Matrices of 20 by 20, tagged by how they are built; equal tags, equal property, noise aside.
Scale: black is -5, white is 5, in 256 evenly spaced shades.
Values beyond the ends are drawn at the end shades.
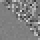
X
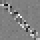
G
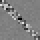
G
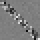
G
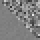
X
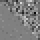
X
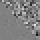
X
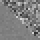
X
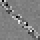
G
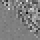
X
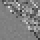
X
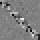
G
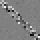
G
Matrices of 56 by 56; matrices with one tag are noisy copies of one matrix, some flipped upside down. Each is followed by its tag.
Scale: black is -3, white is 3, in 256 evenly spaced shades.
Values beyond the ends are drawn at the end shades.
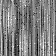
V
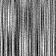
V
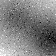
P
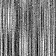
V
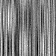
V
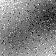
P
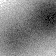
P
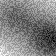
P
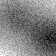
P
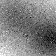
P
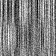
V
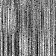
V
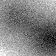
P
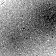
P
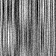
V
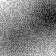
P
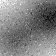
P
